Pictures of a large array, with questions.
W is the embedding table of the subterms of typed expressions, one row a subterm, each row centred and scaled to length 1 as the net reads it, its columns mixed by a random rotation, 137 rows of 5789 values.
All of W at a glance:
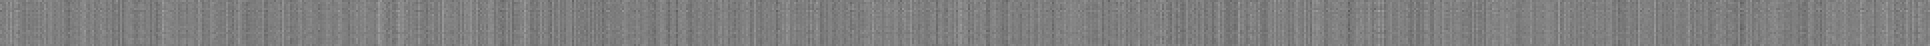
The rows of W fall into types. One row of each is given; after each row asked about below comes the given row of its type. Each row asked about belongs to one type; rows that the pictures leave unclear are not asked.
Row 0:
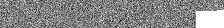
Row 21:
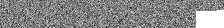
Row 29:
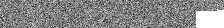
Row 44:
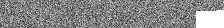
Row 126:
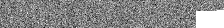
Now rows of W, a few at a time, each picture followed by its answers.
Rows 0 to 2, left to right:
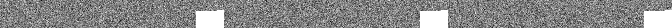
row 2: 21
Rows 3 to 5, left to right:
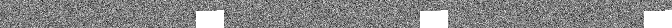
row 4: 126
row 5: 0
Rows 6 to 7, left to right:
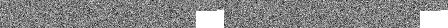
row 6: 21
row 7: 126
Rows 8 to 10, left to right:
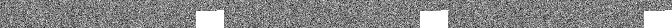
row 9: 126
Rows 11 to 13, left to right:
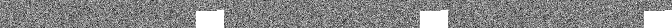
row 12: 21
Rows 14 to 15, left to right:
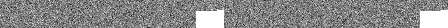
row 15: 21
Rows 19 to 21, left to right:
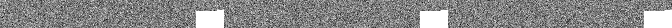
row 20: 44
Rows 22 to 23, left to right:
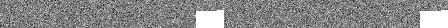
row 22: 44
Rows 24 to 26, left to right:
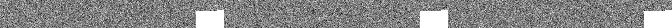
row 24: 0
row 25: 21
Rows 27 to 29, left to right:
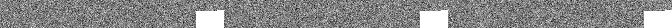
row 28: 0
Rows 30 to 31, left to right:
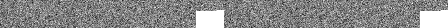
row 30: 126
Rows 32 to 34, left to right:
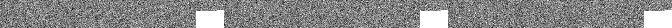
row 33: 126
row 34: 126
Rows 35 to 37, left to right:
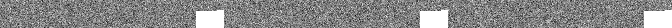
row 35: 126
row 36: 0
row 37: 29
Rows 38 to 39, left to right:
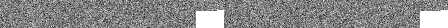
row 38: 29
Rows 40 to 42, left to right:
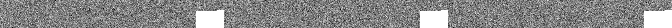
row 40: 44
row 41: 0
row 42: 44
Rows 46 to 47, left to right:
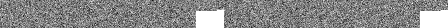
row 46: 21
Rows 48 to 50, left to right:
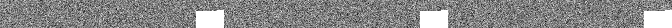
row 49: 44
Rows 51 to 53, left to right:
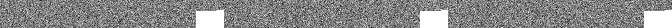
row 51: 21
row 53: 21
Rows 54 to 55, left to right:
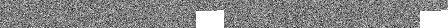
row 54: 0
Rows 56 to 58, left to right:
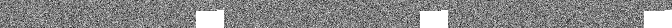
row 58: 21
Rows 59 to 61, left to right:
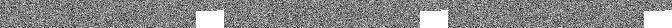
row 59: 0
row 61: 0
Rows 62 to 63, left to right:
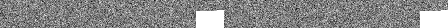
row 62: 126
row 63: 0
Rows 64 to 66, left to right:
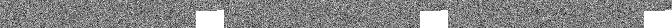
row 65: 44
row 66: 21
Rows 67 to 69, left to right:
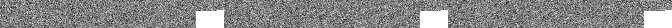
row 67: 0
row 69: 29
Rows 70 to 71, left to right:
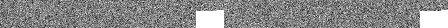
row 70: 126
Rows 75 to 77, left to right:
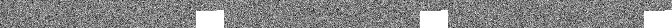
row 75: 126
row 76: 44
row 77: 44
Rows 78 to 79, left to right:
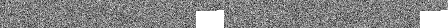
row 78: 44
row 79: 44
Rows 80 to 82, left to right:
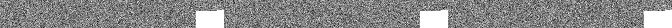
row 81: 21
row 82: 0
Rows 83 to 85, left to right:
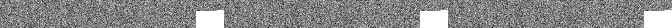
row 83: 126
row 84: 126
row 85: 126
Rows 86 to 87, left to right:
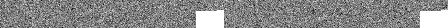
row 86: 0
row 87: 21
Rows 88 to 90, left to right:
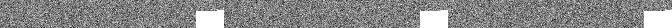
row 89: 126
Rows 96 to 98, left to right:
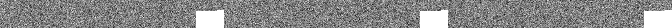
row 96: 21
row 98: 126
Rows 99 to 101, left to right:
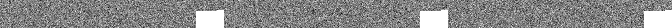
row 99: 21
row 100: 21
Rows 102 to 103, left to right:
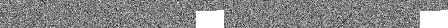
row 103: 21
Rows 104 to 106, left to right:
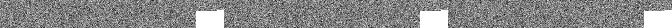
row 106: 126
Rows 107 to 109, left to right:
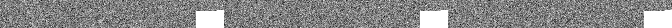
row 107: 29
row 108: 126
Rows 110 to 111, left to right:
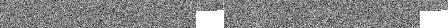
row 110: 44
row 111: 29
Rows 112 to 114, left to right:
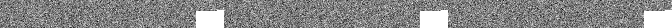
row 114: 44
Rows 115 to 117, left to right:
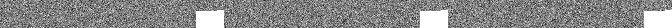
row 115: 0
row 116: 21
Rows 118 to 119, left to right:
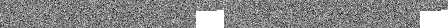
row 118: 44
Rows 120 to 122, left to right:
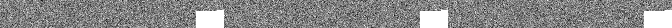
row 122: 44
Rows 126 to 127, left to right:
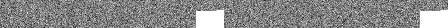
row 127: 21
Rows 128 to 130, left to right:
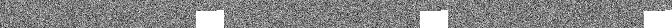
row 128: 44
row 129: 44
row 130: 0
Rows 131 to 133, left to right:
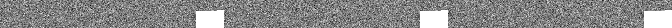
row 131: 0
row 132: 0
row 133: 126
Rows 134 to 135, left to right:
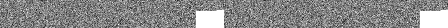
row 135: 21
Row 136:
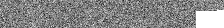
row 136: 29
